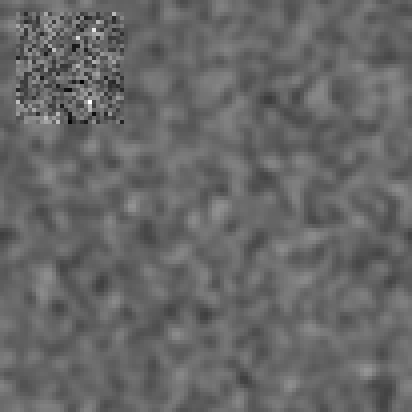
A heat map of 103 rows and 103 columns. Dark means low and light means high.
The halves do not mirror each other. A few values lie far out on both sides of the bulk. The texture is blotchy. No overall slope runs across the table. An odd patch, rougher than its surroundings, sits in the top left.
